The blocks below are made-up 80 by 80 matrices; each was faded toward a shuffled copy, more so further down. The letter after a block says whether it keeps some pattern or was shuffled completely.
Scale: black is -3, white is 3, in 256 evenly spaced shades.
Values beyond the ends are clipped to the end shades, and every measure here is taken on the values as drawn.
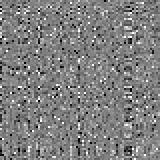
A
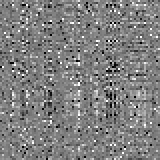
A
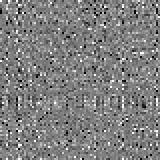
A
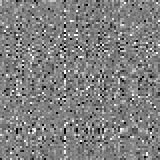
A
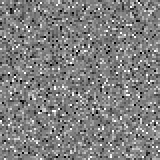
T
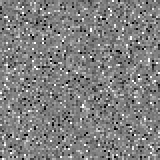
T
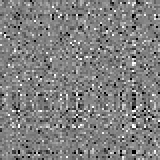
A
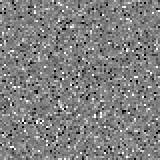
T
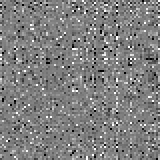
A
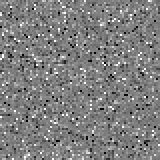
T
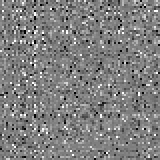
A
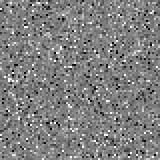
T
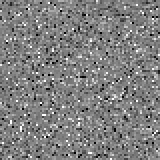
T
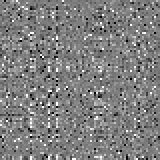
A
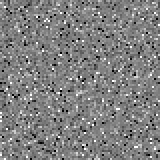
T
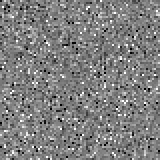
T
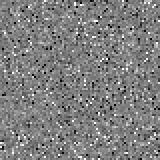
T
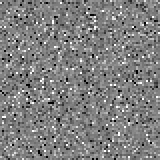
T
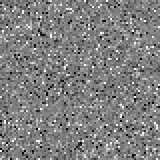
T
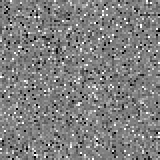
T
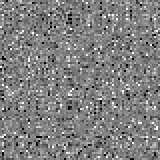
A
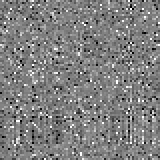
A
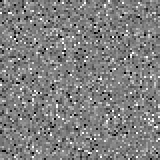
T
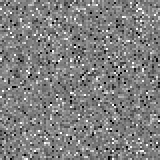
T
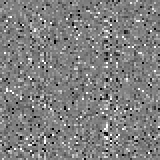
A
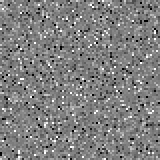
T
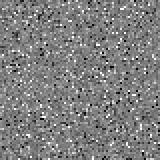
T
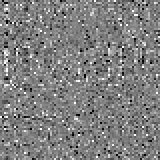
A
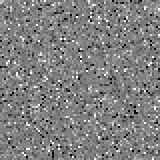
T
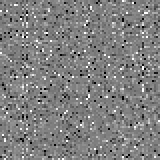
A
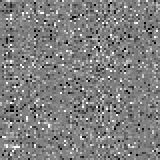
A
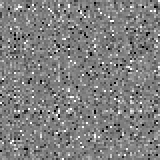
A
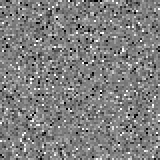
T
